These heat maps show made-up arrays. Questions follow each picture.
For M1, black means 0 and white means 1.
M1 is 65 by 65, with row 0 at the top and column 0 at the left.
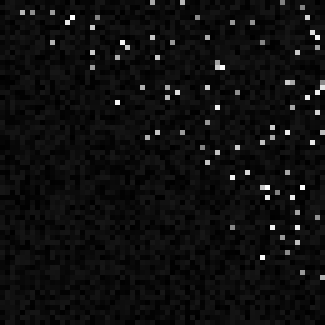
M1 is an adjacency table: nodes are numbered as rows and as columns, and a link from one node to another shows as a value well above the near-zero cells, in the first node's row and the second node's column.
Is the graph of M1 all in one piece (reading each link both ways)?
no
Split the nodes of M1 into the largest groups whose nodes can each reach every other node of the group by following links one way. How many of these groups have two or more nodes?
0
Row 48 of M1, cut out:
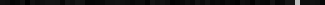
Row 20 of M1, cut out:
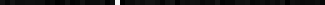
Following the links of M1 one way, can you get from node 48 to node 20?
no
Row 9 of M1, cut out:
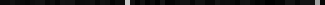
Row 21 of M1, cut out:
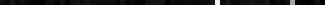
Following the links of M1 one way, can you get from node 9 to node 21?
no
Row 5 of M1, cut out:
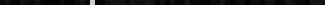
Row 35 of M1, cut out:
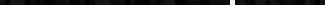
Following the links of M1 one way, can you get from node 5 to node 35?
yes
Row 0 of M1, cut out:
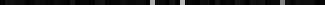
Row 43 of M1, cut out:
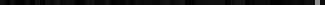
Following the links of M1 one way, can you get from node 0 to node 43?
yes
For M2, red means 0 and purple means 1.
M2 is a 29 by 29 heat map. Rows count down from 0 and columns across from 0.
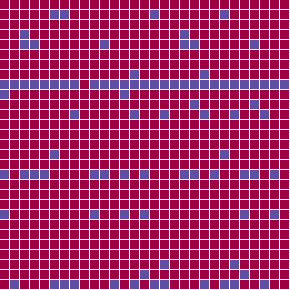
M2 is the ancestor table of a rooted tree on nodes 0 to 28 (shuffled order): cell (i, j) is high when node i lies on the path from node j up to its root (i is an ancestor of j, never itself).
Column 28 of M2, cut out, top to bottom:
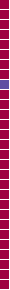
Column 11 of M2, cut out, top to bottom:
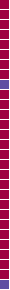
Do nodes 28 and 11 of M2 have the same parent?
no
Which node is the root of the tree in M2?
8
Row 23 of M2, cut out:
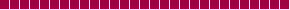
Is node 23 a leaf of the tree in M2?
yes
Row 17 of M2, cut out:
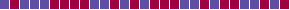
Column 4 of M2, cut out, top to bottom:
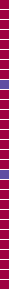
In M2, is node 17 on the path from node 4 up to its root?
yes
